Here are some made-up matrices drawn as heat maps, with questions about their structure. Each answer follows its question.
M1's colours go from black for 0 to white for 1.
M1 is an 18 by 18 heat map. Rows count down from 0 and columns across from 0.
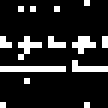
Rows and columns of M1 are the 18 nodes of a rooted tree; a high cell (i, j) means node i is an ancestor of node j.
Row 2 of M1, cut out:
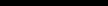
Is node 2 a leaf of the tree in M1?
yes
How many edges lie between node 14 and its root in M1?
5
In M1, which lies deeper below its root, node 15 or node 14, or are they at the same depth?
node 14
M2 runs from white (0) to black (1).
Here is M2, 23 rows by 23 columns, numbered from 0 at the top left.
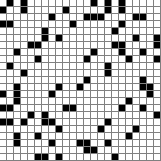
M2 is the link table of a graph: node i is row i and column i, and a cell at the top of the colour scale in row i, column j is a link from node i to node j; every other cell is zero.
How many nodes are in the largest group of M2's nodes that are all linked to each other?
4
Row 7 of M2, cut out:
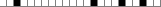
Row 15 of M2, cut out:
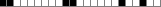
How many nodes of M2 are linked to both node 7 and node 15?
2
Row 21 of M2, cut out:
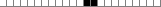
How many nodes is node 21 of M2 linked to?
2
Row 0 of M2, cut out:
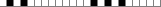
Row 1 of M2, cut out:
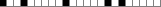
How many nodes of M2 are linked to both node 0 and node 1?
3
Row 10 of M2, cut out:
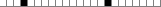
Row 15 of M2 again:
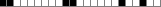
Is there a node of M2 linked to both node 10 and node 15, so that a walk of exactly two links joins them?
no
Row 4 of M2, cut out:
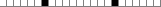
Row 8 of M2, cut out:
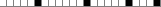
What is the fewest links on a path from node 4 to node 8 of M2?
3
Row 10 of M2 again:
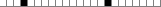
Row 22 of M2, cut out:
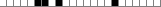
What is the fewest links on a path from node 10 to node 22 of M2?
4
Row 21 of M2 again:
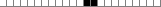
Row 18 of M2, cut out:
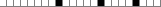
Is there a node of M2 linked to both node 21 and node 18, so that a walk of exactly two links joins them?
no
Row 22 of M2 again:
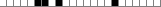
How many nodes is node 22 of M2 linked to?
4
